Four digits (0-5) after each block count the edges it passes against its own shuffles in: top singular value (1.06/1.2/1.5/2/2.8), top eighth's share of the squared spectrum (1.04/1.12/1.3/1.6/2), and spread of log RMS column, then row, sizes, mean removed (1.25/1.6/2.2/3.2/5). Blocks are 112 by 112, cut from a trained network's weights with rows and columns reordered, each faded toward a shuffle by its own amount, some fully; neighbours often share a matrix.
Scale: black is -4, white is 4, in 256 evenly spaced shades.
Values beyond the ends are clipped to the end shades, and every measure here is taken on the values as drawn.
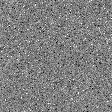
0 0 0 0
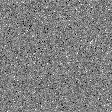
0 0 0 0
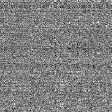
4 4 3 2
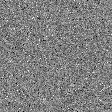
0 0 0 0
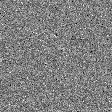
0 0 0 0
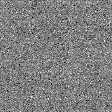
2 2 1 0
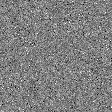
0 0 0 0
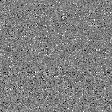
3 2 0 2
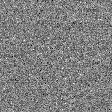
2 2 0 0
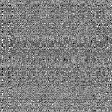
4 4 3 2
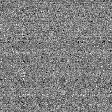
3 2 1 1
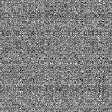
4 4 3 2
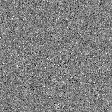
2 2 0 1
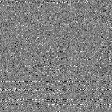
4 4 0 3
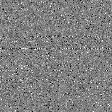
3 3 0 2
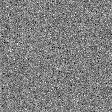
1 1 0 0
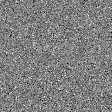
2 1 0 0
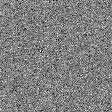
1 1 0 0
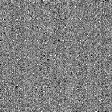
3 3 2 2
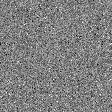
1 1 0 0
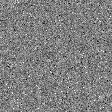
1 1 0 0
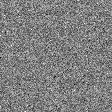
1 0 0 0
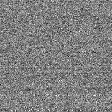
3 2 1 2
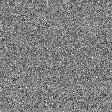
2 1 0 0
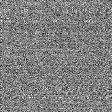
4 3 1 2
